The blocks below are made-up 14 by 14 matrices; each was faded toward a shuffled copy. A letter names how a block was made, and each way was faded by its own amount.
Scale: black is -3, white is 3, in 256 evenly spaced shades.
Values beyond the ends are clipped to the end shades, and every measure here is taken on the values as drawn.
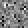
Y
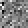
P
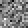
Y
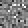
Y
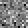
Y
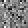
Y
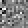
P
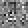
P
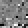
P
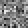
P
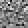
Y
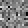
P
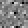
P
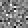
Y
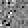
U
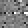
P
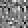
P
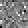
U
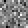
U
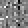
U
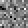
P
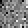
Y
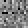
P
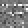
P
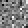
Y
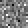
Y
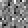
Y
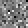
Y
